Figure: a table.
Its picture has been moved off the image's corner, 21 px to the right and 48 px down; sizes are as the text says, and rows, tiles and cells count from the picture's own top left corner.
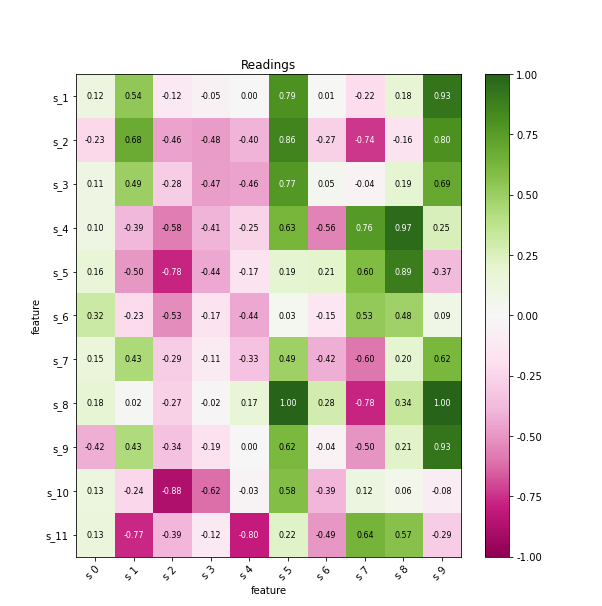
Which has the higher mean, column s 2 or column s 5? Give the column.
s 5
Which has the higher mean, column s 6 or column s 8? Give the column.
s 8
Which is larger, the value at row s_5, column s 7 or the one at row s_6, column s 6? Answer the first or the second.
the first
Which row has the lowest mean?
s_10
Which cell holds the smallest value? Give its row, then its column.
s_10, s 2
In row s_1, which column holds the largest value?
s 9
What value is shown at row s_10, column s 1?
-0.24
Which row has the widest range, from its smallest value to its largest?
s_8
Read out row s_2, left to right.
-0.23 0.68 -0.46 -0.48 -0.40 0.86 -0.27 -0.74 -0.16 0.80
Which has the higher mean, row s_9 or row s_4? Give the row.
s_9
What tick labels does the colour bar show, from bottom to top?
-1.00, -0.75, -0.50, -0.25, 0.00, 0.25, 0.50, 0.75, 1.00
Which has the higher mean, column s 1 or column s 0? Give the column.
s 0
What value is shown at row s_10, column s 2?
-0.88
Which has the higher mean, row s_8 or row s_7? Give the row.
s_8
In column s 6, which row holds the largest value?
s_8
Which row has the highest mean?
s_1
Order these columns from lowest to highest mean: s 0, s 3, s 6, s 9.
s 3, s 6, s 0, s 9
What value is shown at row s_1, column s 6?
0.01
